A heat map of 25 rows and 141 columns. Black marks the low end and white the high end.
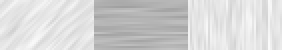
It is made of 1 by 3 panels. Panel 1,1: very high, slanting up to the right, faint in contrast. Panel 1,2: high, streaked across, faint in contrast. Panel 1,3: very high, streaked downward, faint in contrast.
